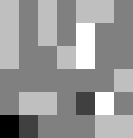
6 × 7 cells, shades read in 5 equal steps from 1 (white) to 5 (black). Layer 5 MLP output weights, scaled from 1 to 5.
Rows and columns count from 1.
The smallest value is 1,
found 3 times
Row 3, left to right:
2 3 3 2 1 3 3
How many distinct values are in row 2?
3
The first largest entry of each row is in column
2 2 2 1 5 1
